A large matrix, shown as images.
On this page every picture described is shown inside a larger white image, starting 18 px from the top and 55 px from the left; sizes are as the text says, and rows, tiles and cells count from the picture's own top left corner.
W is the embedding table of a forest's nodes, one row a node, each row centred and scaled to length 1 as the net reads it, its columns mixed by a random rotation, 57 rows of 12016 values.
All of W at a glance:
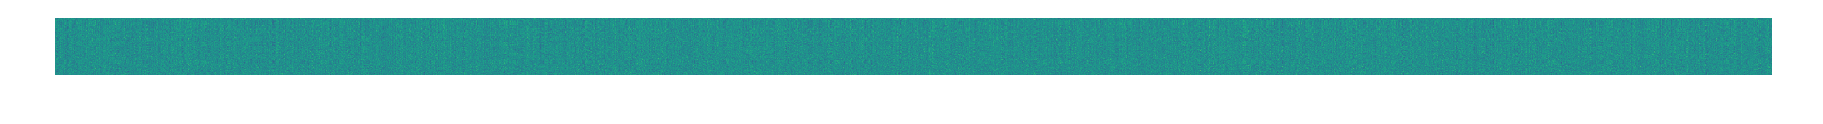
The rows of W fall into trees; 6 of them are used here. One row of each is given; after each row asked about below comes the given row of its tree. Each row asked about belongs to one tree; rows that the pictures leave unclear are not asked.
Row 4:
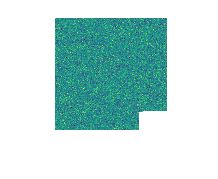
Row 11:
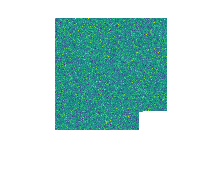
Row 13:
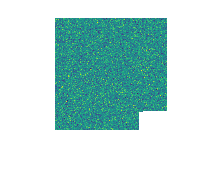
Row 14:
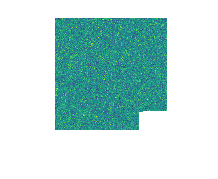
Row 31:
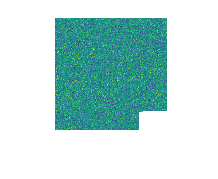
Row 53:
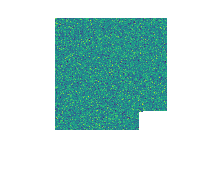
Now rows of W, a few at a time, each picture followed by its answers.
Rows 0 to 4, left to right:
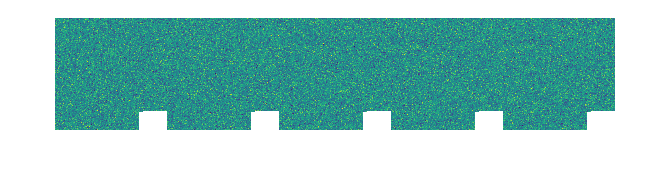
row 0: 53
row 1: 11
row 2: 4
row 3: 4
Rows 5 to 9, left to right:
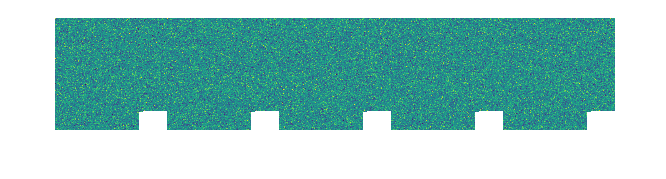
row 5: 4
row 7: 13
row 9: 4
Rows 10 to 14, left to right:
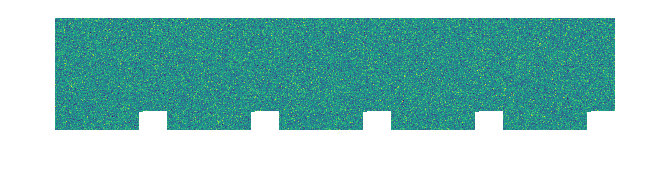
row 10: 11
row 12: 13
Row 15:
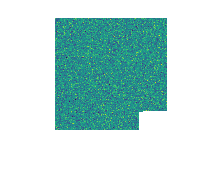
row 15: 11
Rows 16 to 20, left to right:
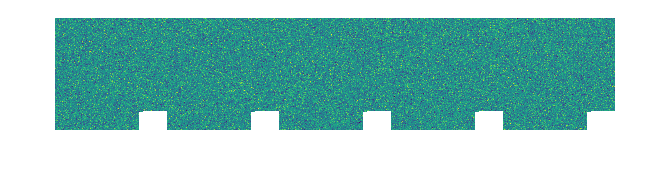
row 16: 4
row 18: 31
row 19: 11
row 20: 53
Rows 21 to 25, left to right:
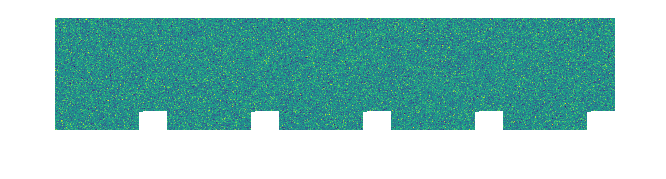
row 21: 53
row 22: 53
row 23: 11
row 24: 4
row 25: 11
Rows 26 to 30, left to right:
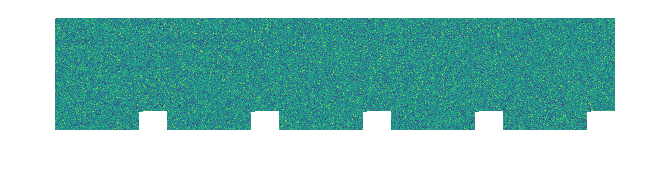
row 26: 4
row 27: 4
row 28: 53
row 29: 31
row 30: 53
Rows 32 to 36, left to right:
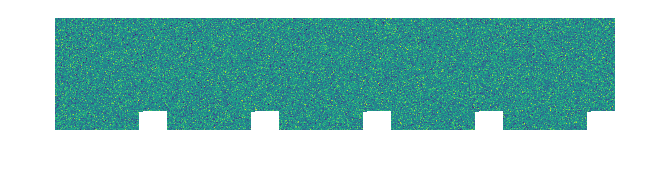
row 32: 14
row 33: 53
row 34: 53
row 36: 13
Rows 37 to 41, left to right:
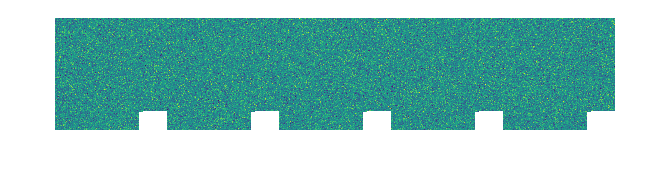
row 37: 11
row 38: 53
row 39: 11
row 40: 13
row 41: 31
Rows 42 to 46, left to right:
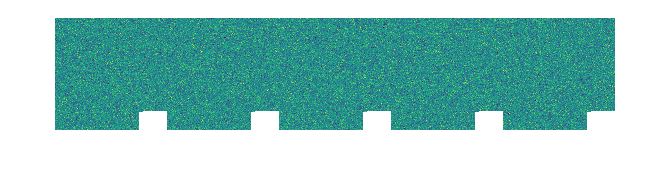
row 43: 4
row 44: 4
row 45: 4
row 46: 53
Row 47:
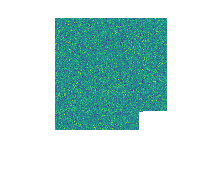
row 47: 13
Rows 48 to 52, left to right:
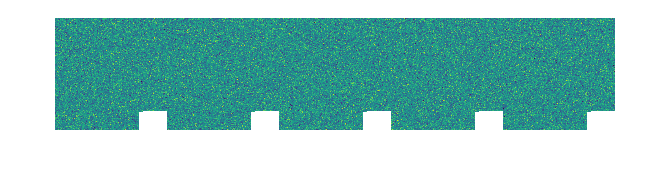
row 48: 14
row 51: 53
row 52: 14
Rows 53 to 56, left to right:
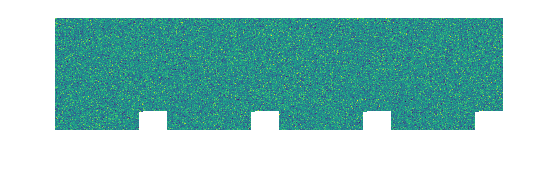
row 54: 11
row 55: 31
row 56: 11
